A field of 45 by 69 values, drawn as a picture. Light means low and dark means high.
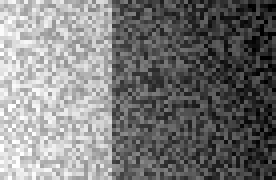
The right part is higher, past a seam about 40% of the way across. No regular stripes run through it. The field climbs toward the right.
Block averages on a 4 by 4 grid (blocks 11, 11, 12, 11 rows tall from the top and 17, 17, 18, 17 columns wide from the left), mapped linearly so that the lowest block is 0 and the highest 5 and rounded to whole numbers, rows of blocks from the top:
0245 | 0245 | 0245 | 0245
